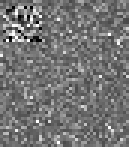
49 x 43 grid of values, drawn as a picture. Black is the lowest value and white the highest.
Values change most from cell to cell in the top left. In the top left lies a patch that is rougher than the rest. Neither half mirrors the other.
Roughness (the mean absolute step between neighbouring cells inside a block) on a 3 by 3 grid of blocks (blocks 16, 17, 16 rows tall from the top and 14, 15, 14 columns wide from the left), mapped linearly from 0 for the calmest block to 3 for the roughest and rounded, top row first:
3 0 0 / 0 0 0 / 0 0 0
